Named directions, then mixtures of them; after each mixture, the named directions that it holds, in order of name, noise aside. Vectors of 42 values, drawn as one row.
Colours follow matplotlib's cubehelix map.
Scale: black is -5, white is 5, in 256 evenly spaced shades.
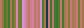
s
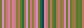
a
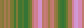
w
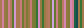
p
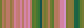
w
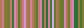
p, s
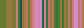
a, s, w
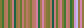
p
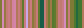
a, w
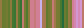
s, w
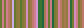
a, p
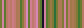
a, s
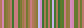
p, s, w
